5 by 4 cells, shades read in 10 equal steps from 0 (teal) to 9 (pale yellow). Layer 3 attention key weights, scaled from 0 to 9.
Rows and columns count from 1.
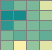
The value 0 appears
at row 2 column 1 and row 2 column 2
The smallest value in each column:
0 0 4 3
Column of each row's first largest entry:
4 4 2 1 2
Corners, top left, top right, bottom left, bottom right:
2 8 5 8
